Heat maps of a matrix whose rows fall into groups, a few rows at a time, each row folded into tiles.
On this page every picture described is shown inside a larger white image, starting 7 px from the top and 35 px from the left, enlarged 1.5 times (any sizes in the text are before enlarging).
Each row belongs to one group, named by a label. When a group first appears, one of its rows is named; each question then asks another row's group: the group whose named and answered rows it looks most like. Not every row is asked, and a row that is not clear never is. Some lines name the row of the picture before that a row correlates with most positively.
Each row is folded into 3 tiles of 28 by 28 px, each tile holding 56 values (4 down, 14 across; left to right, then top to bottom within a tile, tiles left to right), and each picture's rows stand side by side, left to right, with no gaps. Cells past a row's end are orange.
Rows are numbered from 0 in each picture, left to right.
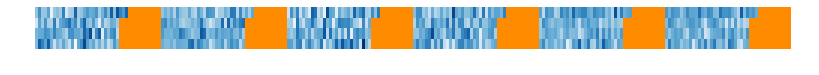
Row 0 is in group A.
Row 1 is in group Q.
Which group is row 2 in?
A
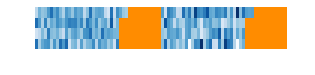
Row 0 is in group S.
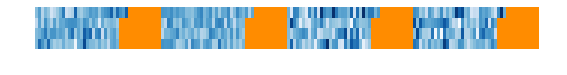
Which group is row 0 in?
A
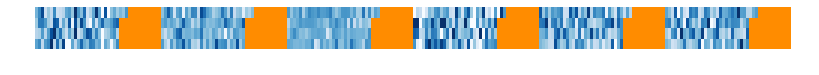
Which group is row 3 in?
S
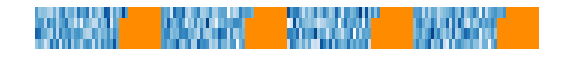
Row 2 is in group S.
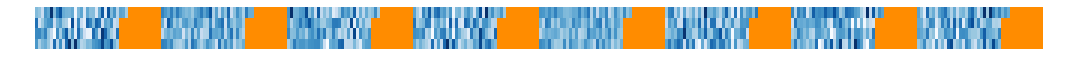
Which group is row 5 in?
A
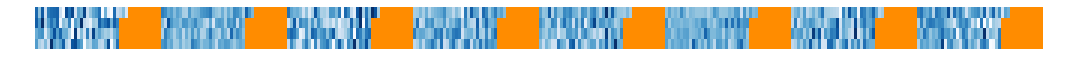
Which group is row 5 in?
Q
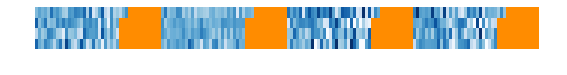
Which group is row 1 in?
Q
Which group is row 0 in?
S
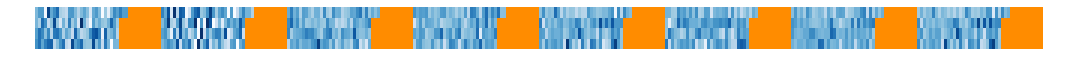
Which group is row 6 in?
Q
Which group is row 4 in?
Q
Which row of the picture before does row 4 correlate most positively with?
1
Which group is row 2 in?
Q
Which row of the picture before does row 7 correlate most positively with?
1
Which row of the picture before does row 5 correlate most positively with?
1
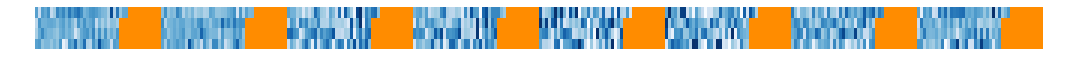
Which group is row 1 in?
Q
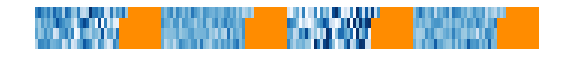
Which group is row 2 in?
Q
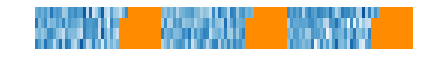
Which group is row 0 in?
S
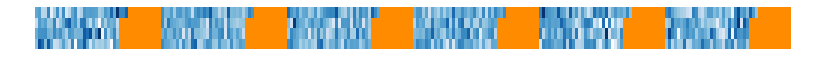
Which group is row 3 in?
A
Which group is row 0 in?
A
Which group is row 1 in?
S
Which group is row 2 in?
S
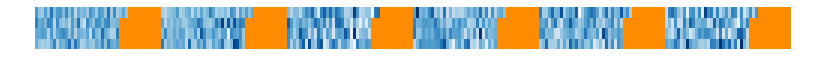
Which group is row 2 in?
S
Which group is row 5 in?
A
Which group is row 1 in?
Q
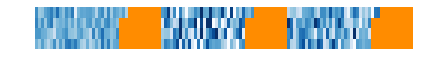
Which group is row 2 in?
S
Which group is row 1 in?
A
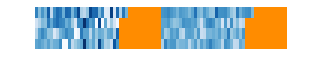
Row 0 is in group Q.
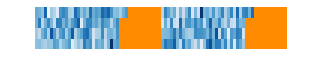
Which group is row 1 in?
A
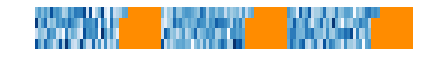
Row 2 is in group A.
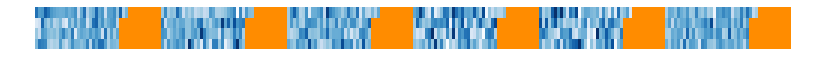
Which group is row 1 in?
Q
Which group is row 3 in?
A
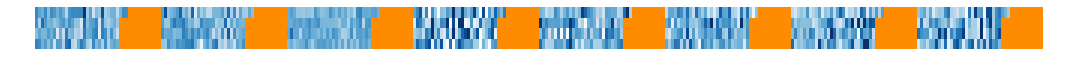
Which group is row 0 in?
S
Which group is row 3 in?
A
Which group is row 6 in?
Q
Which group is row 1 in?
Q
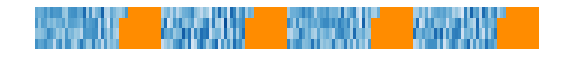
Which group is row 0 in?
S
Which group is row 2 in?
S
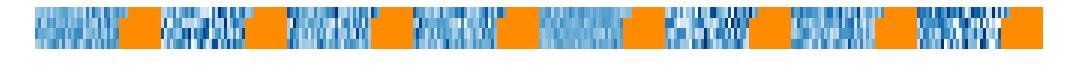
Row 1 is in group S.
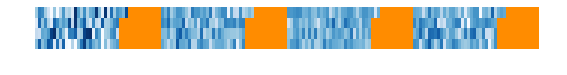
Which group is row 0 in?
A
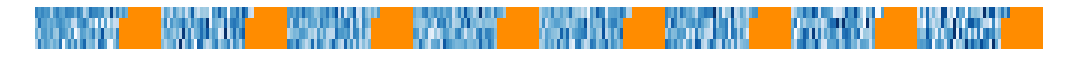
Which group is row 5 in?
S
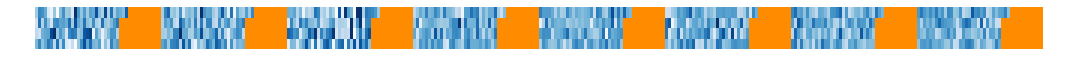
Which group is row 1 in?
A
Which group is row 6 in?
S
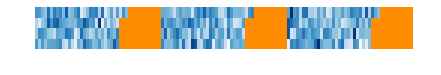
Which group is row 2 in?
Q
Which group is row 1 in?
S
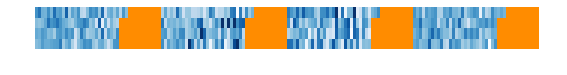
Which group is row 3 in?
A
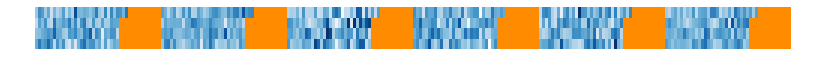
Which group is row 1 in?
A
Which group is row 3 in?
A
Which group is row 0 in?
A
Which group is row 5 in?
Q
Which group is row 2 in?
Q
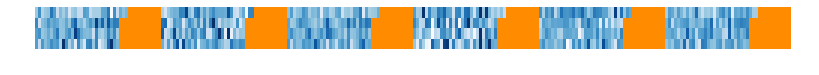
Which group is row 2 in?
Q
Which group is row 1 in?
S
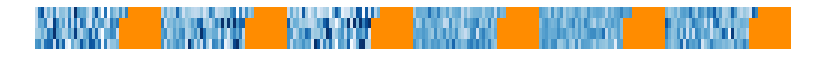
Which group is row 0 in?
A
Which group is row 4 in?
A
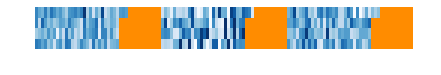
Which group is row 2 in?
A
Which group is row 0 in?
S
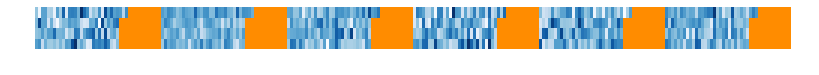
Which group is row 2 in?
A
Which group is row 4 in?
Q
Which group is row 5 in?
S
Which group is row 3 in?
A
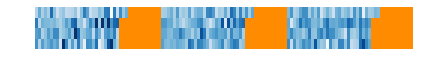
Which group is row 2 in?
Q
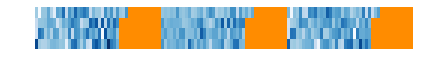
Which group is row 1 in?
Q
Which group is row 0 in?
Q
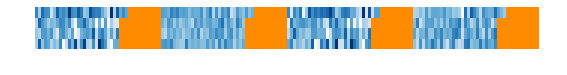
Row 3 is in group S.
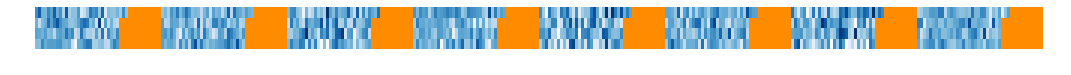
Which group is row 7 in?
S
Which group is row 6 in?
A
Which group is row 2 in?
A
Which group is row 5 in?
A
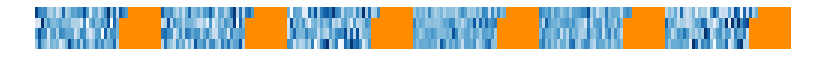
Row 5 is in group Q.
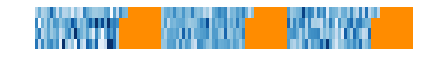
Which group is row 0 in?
Q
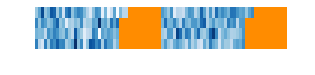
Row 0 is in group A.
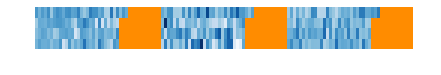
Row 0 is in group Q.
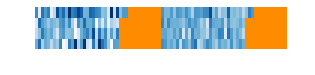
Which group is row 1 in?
S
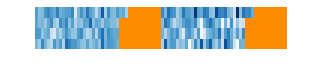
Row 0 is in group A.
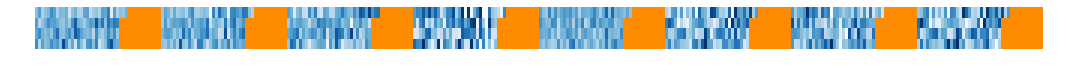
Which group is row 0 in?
Q
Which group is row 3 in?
S
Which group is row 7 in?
Q
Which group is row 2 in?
A
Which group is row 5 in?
Q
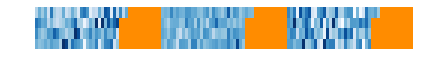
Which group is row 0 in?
Q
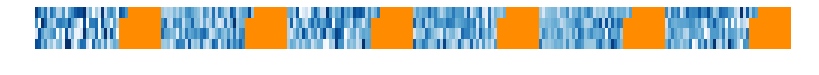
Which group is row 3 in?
S
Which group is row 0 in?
S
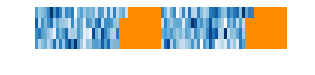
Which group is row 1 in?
A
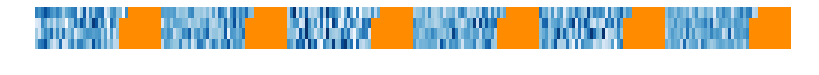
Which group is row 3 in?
Q
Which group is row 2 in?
A
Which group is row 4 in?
A
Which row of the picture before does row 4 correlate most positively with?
1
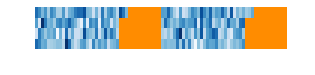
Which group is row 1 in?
A
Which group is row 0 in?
S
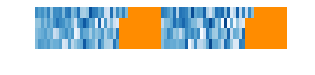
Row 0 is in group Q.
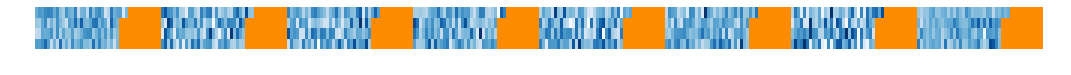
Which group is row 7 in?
Q
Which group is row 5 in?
A
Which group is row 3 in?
S
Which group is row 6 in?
A
